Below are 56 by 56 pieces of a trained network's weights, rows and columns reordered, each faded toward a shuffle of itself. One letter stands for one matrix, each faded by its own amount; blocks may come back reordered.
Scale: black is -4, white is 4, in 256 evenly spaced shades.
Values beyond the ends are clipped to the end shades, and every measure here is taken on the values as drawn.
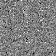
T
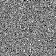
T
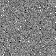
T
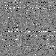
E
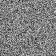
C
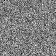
C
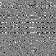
E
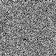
C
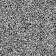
C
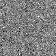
T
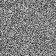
C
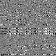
E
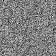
C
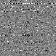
E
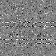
E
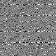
E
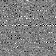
E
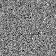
T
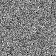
C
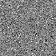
T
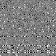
E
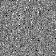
T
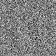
C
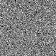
T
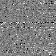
E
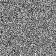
C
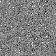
T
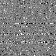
E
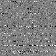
E
